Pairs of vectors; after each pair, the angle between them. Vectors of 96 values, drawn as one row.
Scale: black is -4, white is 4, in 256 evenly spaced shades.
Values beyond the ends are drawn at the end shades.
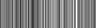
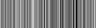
nearly opposite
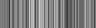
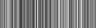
partly opposed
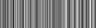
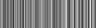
nearly parallel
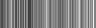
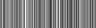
orthogonal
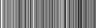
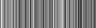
nearly parallel
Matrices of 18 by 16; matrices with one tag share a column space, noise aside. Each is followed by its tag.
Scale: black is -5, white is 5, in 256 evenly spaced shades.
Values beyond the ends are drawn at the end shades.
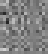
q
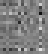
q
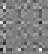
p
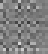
p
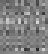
q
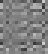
p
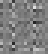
p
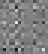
p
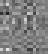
q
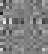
q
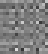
p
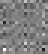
p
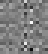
p
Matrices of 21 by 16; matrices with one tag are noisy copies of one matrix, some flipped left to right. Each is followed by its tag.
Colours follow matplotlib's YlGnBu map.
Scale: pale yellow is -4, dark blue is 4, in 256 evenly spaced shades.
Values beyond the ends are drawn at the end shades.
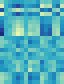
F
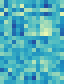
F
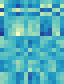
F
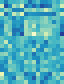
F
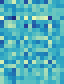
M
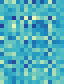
M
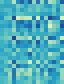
M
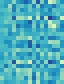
M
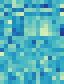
F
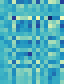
M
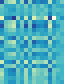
M
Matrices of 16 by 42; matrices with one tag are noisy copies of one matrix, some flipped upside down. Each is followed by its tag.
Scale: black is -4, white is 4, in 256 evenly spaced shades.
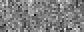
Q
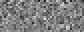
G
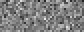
G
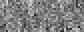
Q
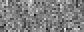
Q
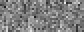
Q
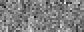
Q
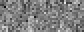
Q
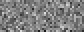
G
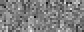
Q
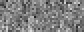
Q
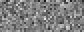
G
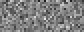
G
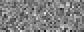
G
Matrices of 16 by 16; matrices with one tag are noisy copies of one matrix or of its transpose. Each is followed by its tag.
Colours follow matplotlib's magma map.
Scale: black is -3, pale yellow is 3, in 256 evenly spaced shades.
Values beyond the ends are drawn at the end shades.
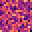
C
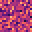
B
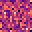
C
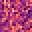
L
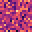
B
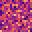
C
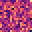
C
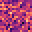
L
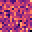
C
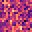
L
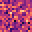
L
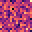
C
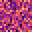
B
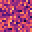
B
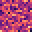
C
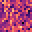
L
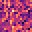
L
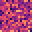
C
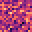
L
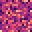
C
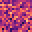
L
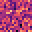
B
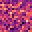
L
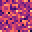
C
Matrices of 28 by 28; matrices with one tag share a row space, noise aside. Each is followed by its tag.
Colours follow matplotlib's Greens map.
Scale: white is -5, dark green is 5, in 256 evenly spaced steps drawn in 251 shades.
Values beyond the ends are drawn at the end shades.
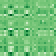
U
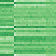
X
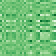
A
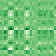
U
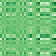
A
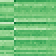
X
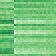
X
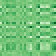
A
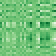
A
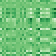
A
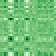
U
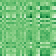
A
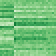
X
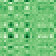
U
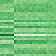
X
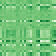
A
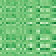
A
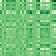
A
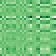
A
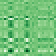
U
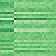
X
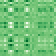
U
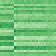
X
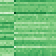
X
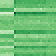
X
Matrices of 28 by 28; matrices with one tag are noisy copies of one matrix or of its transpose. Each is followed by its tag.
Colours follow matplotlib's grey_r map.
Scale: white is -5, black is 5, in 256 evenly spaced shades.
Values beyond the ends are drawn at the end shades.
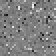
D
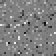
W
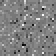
W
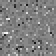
D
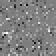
D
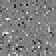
D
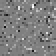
D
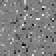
W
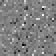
W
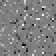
W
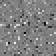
W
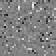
D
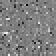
D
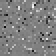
D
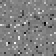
W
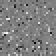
D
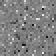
W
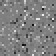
W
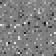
W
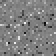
W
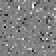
D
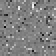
D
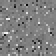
D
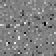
W
